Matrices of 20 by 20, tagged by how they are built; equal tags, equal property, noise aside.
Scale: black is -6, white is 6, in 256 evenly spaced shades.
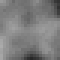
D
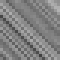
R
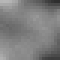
D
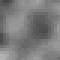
D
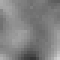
D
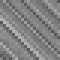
R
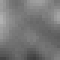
D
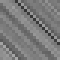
R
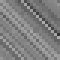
R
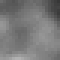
D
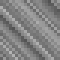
R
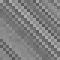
R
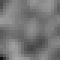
D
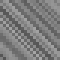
R
